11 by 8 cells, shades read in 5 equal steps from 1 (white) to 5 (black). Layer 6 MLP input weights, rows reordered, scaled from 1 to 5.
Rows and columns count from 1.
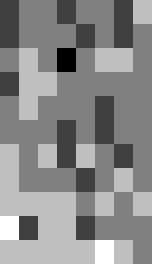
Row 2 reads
4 3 3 3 4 3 4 3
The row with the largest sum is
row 2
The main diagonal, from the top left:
4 3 3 3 3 4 4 3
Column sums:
30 29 28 35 34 31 33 31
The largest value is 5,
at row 3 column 4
